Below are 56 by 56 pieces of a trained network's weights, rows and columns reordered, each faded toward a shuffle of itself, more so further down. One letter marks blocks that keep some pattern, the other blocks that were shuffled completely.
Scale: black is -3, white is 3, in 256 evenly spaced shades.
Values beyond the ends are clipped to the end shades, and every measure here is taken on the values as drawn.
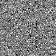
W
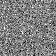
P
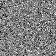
P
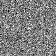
P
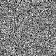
W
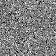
P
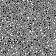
P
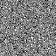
W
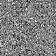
W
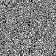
W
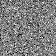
P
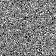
P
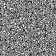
P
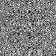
W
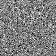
P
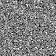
W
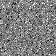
P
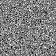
W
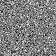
P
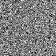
W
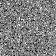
P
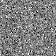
W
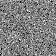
P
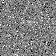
P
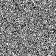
P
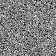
P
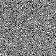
W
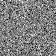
P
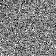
W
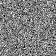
P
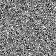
P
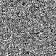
W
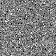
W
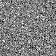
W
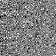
W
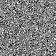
P
